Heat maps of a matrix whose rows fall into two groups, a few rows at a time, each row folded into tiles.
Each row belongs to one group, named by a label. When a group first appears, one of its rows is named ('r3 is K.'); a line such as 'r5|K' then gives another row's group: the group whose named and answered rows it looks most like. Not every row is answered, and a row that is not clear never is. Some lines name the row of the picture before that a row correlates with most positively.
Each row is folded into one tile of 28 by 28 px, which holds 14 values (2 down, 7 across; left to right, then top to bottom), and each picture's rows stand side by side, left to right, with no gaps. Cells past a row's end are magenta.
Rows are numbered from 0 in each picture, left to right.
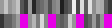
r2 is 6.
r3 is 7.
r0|7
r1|6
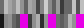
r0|7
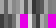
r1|6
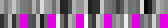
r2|6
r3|6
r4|6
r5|6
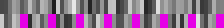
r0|6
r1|7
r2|7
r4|6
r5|6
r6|7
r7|6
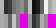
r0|6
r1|6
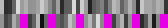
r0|6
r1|7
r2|6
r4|7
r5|7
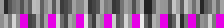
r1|7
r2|6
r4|6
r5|6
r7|6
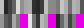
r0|6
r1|6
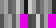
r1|7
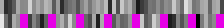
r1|7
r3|7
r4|7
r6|7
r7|7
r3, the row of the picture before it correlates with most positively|1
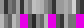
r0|6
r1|7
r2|7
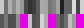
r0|7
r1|6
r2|6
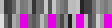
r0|6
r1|6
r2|7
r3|6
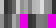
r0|6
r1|7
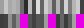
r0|7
